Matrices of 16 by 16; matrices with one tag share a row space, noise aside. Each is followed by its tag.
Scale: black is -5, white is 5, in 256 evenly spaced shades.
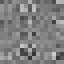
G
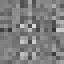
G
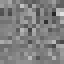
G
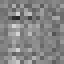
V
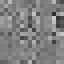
G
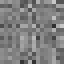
G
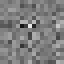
G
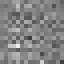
V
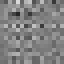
V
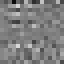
V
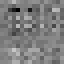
V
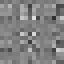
G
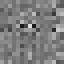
G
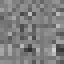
G
